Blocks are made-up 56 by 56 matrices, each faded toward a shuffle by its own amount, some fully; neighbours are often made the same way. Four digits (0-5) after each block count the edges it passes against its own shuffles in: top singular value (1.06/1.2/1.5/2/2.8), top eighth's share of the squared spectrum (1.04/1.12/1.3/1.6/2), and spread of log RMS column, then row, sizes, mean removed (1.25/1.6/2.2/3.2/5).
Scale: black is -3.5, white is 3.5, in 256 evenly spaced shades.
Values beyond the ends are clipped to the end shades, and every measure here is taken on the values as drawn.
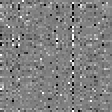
4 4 2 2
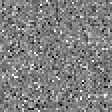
2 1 0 0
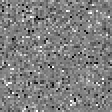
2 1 0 0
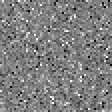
0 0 0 0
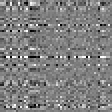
5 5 3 4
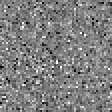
3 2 1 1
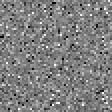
2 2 0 0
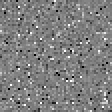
1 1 1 0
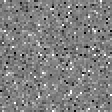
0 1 0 0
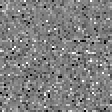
1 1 0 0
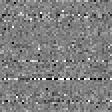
3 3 0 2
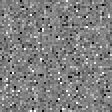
0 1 0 0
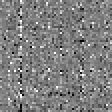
2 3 3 1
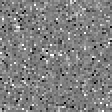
0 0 0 0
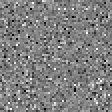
0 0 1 0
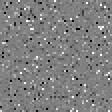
0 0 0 0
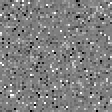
2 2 0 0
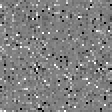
3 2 0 0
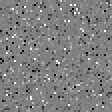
0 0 0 0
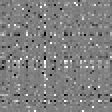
4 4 2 2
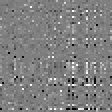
4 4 2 2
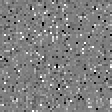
2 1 1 0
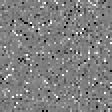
2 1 0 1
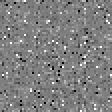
2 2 0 1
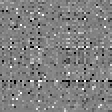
4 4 2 2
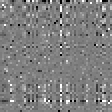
5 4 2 3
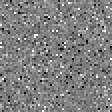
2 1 0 0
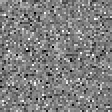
0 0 0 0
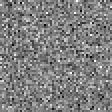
1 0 0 0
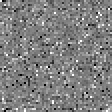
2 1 0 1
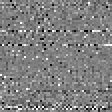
3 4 0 3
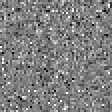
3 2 0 0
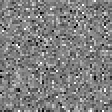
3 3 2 1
